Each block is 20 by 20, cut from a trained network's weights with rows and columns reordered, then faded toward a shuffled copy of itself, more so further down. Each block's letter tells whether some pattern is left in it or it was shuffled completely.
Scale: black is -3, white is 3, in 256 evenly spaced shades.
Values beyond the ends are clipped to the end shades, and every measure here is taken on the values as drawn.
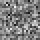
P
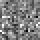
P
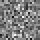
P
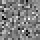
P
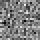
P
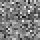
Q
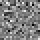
P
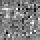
P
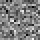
P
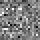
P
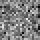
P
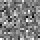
Q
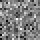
P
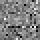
P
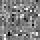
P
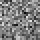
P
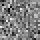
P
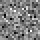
Q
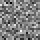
P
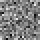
Q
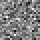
Q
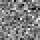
P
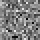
Q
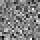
Q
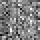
P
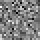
Q
